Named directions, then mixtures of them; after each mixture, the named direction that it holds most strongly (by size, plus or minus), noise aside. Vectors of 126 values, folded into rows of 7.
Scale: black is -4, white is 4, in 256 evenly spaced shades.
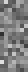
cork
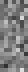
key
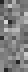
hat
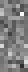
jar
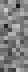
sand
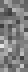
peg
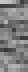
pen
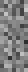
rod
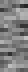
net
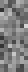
cork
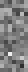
peg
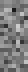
sand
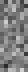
key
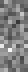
peg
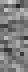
pen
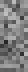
peg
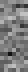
net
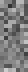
hat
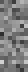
cork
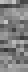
pen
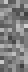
cork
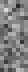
sand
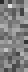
rod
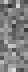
sand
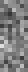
peg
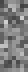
key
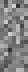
sand
